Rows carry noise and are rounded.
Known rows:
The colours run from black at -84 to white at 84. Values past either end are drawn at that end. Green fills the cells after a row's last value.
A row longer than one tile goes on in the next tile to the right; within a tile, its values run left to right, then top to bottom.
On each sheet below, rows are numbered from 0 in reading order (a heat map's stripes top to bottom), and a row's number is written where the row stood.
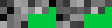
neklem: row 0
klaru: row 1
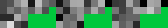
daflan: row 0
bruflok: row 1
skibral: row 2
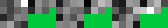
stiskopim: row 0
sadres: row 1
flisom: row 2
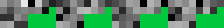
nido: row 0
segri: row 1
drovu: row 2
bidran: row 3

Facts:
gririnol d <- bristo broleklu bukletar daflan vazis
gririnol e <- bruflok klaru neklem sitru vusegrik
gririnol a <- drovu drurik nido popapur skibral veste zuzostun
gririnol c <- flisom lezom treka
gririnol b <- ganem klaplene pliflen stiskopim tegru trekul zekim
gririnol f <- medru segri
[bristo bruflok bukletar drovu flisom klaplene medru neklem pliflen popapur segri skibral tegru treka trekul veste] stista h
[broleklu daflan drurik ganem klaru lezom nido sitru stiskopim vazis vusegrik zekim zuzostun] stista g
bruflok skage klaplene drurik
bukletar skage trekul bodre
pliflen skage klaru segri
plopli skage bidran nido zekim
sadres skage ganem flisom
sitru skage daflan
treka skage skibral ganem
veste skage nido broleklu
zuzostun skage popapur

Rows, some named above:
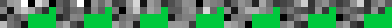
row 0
veste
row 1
stiskopim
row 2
tegru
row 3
bodre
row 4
medru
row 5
sitru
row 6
sitru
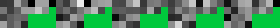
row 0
skibral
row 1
lezom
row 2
vusegrik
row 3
vazis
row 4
bruflok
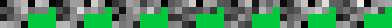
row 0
bukletar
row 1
bristo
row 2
neklem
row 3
zuzostun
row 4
ganem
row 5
treka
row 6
lezom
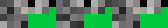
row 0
popapur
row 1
drurik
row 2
popapur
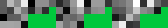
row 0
plopli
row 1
pliflen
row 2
broleklu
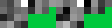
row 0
stiskopim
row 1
zekim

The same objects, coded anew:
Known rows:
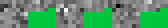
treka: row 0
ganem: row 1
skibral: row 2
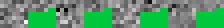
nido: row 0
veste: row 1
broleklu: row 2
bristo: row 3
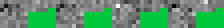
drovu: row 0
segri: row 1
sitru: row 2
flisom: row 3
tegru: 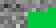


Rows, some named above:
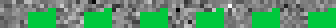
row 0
bodre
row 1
broleklu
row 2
treka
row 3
plopli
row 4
stiskopim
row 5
neklem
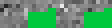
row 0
bristo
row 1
vazis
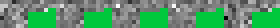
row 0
zekim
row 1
vusegrik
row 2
zuzostun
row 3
vazis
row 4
bidran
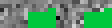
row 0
bukletar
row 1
bidran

